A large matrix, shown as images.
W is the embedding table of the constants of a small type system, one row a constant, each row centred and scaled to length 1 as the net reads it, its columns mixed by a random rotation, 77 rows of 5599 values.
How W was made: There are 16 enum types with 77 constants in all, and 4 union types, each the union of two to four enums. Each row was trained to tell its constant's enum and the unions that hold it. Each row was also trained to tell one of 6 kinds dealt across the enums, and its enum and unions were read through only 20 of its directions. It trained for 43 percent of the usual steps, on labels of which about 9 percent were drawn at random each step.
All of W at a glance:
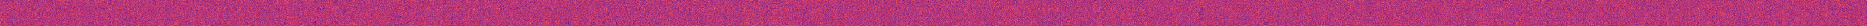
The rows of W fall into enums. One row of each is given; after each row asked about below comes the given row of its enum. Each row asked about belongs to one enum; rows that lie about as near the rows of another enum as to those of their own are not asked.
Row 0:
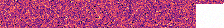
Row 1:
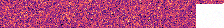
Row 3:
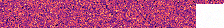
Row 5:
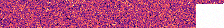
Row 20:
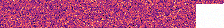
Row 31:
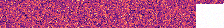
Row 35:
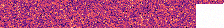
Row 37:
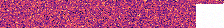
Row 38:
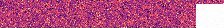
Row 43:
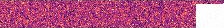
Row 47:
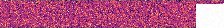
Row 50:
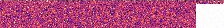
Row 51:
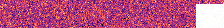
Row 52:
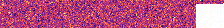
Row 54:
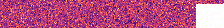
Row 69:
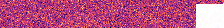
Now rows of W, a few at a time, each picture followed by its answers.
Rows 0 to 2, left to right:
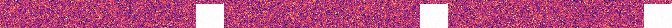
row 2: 52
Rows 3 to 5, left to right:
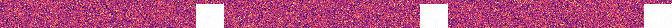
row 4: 1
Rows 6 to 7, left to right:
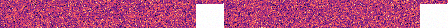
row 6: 5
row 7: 20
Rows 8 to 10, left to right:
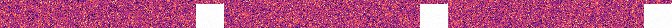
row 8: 50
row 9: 3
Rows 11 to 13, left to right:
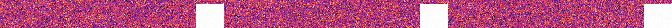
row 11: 52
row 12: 50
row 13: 20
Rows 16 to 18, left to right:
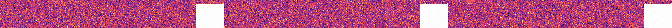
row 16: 37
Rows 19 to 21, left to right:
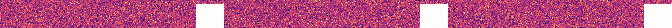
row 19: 1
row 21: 37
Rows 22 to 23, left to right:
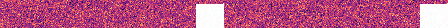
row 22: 47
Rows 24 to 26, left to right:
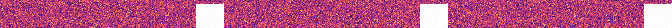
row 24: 3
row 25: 54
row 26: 3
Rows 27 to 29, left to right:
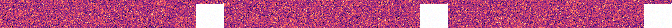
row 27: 3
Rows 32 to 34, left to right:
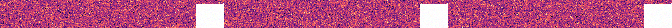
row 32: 69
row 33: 47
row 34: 0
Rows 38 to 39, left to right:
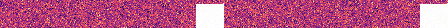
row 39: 1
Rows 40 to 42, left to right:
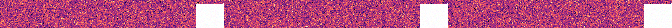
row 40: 47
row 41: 31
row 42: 31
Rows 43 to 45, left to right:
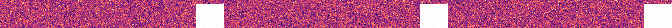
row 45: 38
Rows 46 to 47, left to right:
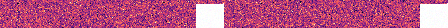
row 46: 1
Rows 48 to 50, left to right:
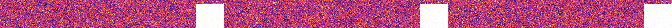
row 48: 20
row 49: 52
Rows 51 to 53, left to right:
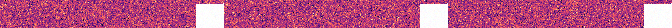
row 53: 31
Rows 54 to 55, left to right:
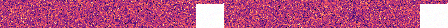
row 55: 0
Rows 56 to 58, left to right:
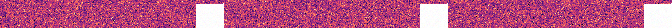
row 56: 31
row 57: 47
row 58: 20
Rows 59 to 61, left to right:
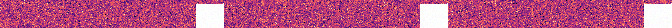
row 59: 47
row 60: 37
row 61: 50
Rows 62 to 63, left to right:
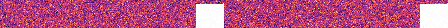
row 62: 31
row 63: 20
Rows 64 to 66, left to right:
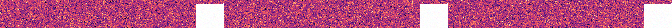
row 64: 37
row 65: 1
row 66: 69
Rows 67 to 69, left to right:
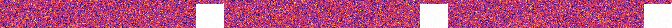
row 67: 69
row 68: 54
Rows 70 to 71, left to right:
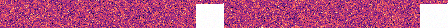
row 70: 43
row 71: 5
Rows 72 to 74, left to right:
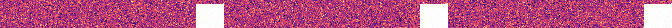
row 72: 54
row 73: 38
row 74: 5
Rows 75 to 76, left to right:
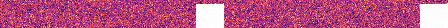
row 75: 69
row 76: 0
